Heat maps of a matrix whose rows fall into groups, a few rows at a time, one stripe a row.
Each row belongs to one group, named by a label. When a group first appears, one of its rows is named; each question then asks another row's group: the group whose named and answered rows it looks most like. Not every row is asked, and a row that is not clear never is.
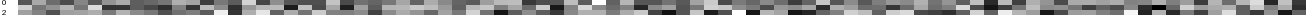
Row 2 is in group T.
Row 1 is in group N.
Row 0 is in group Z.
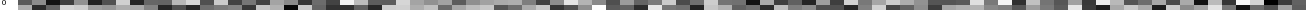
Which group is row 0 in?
Z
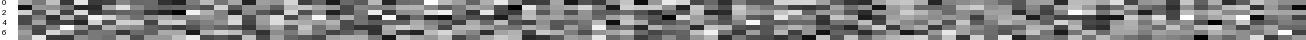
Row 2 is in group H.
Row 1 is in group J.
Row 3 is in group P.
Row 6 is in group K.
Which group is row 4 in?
J
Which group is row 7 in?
Z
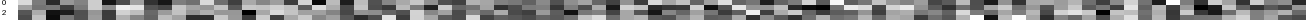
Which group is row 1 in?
T
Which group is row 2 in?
J
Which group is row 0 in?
N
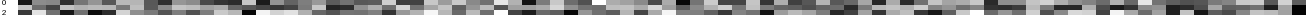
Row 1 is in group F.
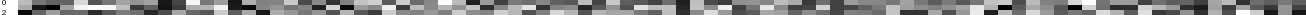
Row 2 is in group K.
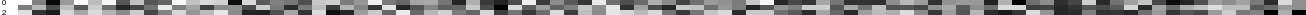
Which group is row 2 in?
F
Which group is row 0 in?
F
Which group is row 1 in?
P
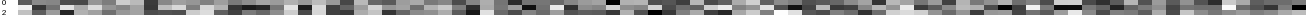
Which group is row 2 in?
H
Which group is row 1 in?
F
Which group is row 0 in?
J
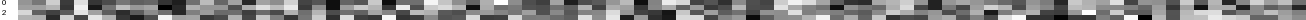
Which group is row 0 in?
H
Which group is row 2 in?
H
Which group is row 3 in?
P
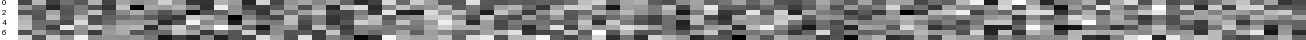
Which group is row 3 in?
H
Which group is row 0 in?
J
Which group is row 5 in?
F
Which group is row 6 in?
Z
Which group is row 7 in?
N
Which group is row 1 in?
Z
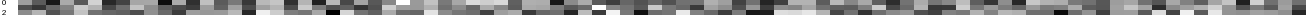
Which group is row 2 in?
P
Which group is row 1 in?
N
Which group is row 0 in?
N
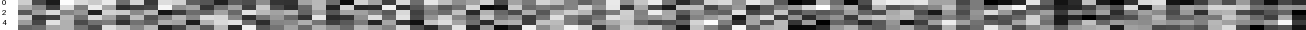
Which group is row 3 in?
F
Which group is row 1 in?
P
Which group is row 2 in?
T
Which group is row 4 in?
K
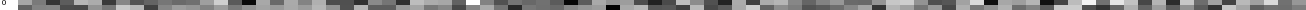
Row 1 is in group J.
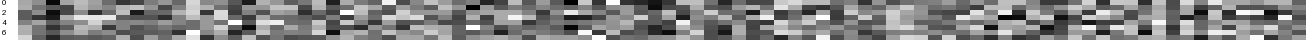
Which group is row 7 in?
Z
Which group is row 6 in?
P
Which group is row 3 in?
F
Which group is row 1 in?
T
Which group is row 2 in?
Z
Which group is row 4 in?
P
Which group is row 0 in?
P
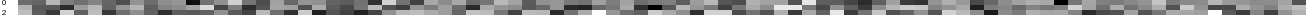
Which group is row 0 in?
K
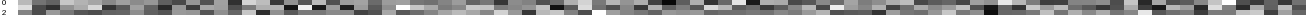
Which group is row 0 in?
T
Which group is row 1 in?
N
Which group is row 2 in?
K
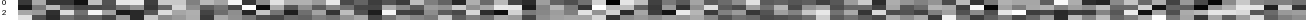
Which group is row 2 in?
P
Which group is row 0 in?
J
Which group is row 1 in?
K
